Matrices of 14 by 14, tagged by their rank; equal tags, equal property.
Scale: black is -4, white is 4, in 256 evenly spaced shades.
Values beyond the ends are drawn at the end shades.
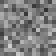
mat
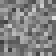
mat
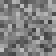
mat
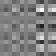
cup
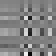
cup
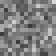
mat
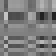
cup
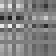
cup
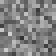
mat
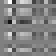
cup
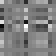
cup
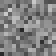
mat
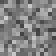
mat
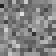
mat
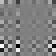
cup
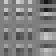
cup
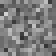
mat
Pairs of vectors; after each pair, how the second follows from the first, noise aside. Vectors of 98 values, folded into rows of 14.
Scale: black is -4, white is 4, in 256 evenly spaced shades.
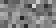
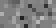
partly zeroed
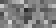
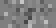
partly zeroed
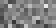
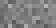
shrunk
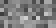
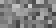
wrapped around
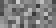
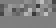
partly zeroed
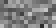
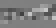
partly zeroed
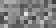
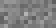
shrunk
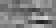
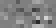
partly zeroed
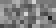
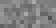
shrunk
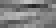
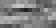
wrapped around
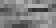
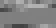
partly zeroed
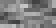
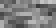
reversed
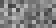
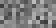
reversed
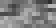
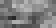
wrapped around
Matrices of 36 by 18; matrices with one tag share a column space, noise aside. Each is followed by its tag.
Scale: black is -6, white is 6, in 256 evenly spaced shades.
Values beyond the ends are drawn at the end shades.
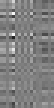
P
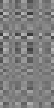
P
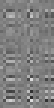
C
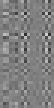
P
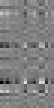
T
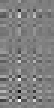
C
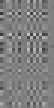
P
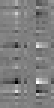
T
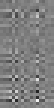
C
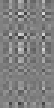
P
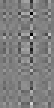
P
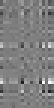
T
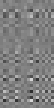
C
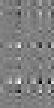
T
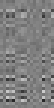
C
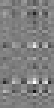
T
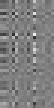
P
